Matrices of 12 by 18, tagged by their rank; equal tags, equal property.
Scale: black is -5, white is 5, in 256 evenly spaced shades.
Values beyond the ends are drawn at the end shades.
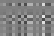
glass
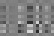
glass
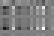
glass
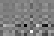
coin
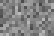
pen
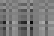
glass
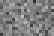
pen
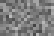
pen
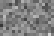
pen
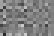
coin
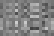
coin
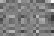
coin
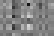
coin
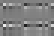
glass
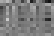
coin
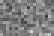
pen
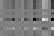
glass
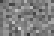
pen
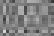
coin
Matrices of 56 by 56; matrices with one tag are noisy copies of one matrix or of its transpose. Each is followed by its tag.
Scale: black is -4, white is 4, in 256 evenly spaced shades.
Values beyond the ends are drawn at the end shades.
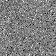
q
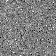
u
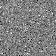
u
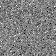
q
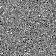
u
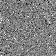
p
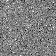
u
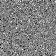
p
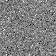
q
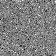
p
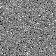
u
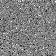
p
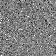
p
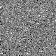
u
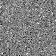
u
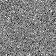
q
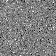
u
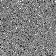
p
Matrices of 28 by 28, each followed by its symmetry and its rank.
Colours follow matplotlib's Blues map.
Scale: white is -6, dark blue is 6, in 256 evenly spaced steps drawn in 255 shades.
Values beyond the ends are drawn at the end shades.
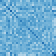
symmetric, rank five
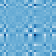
symmetric, rank two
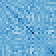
symmetric, rank five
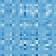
neither, rank two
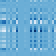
neither, rank one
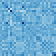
symmetric, rank five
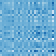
neither, rank two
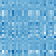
neither, rank two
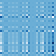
neither, rank one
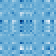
symmetric, rank two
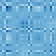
symmetric, rank two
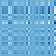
neither, rank one
